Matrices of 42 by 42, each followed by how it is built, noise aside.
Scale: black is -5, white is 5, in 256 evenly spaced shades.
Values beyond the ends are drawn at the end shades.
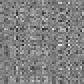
low rank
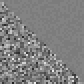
lower triangular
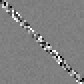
banded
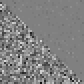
lower triangular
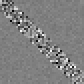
banded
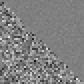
lower triangular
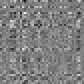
low rank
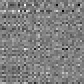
low rank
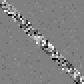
banded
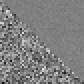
lower triangular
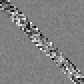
banded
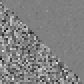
lower triangular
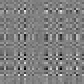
low rank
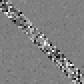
banded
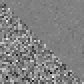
lower triangular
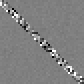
banded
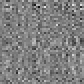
low rank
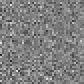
low rank
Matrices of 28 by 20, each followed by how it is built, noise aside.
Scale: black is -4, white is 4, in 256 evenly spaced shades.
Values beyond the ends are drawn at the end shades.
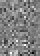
low rank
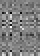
low rank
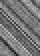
Toeplitz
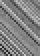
Toeplitz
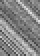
Toeplitz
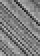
Toeplitz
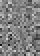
low rank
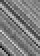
Toeplitz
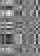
low rank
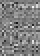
low rank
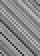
Toeplitz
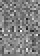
low rank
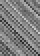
Toeplitz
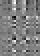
low rank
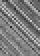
Toeplitz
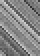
Toeplitz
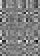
low rank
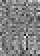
low rank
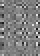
low rank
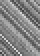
Toeplitz
